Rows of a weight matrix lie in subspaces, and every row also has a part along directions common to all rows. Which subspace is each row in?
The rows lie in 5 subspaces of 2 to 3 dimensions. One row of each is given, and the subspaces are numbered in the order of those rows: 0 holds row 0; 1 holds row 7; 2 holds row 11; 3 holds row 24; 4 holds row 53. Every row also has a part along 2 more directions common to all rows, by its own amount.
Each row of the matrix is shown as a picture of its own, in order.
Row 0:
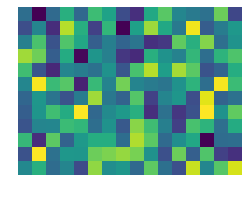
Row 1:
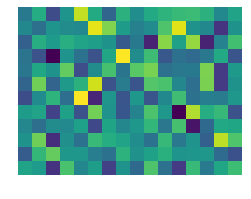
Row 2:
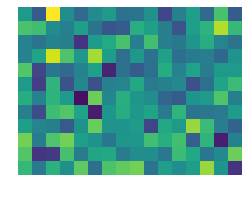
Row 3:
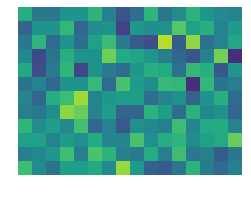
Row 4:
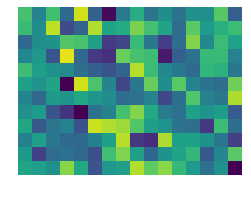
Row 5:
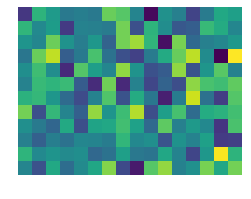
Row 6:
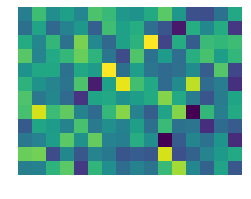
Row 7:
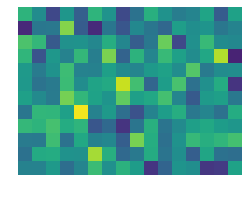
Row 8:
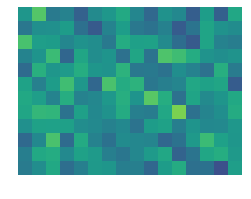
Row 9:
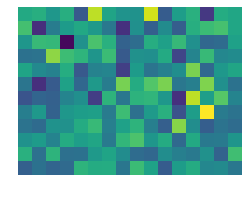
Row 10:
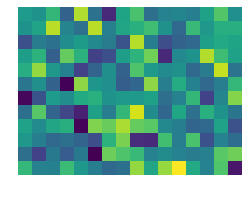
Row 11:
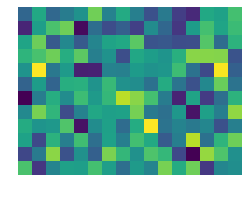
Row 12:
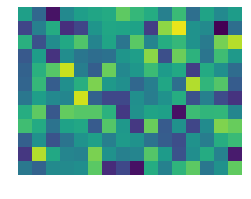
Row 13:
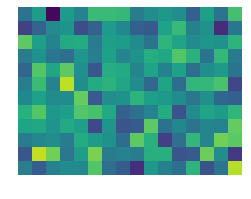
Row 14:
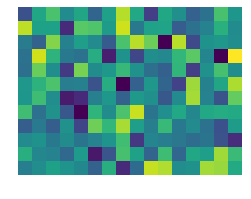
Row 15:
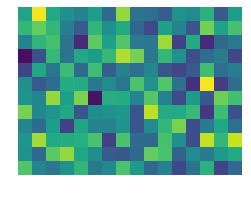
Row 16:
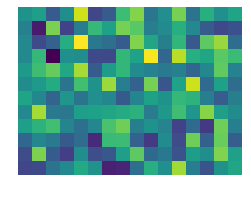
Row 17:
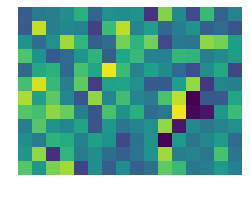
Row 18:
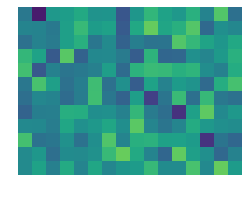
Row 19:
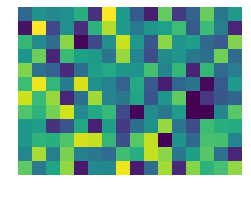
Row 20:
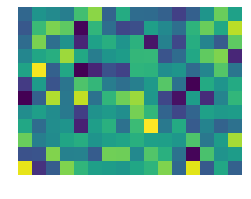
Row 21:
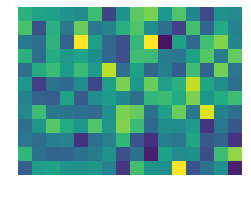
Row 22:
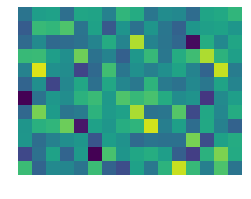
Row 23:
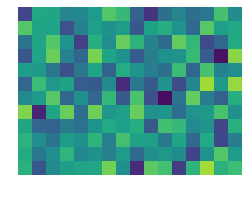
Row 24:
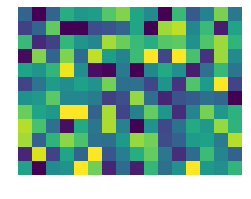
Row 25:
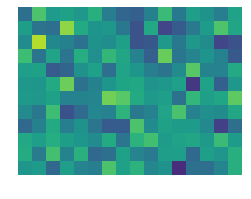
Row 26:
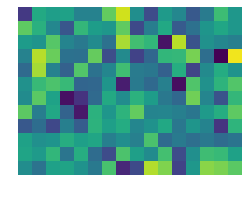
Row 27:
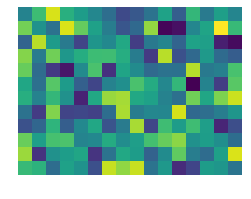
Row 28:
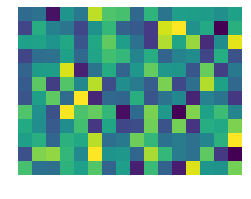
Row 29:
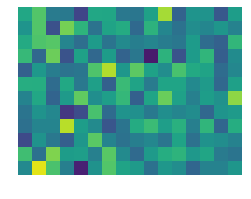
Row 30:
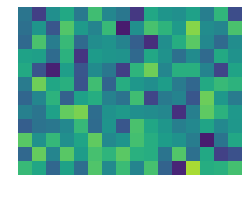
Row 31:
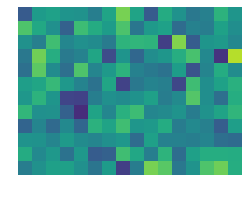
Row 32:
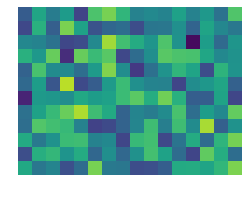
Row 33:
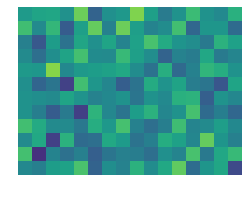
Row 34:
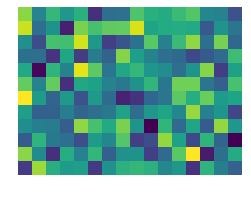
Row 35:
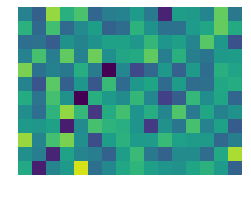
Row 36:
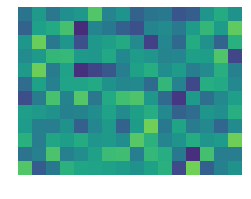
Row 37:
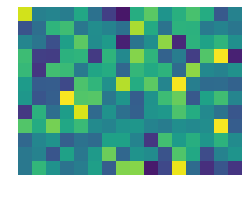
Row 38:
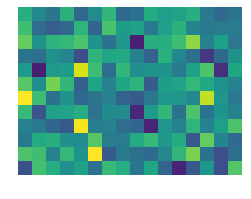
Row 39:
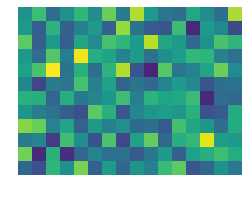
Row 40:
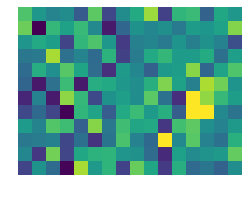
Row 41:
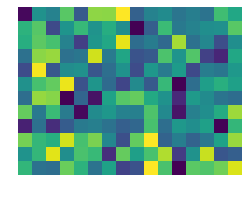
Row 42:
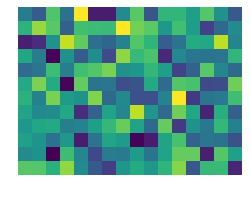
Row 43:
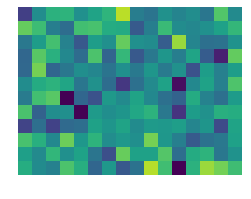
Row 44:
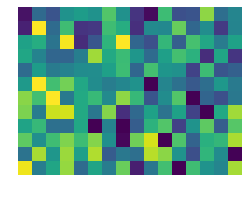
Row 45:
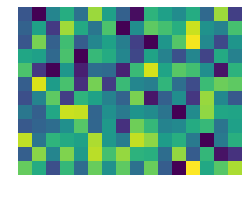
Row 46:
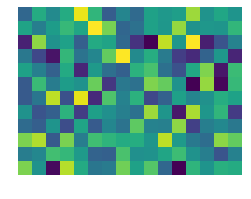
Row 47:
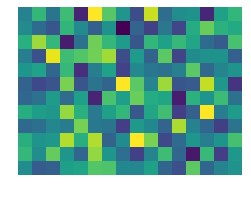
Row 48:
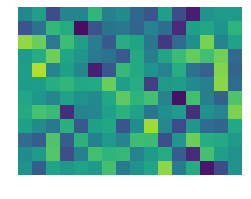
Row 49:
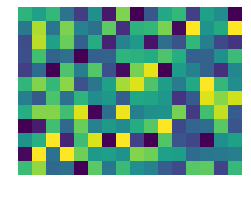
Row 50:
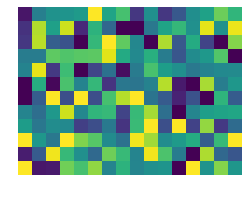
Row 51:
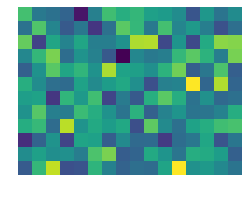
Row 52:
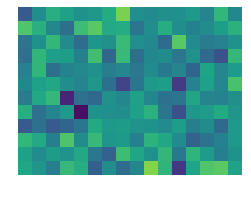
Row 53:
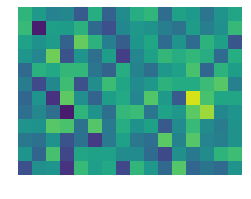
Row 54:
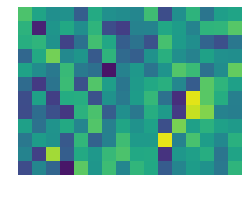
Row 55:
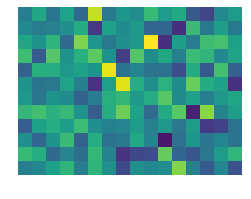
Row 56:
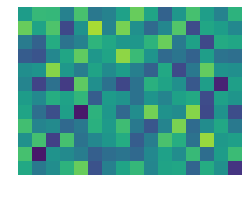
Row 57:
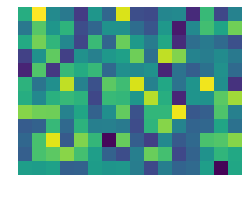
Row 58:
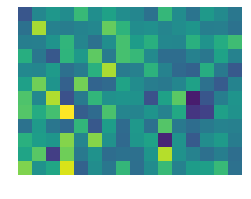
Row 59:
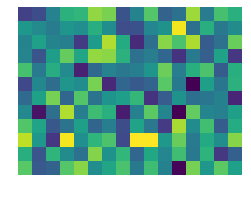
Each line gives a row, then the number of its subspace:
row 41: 1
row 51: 3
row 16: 3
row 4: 2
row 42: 4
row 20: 2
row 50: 2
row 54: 4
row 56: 0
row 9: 4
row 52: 1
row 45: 0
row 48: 2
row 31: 1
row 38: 2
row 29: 3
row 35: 3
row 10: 2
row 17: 4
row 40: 4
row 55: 4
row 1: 3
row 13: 3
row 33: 0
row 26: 1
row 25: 3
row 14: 1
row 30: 0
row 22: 2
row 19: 4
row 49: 0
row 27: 3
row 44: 4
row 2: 3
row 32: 2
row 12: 3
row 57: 0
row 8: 0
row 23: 1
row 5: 1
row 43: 1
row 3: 1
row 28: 3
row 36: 2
